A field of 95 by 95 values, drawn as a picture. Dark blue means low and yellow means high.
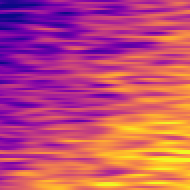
Values rise toward the bottom right. The top left is the ninth with the lowest average. The bottom right is the ninth with the highest average. Overall the values sit about 50% of the way up the scale.
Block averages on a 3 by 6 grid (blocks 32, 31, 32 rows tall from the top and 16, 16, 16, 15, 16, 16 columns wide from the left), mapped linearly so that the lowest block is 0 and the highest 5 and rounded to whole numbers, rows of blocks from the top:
0 1 1 2 2 3 / 1 2 2 3 4 4 / 2 3 4 4 5 5
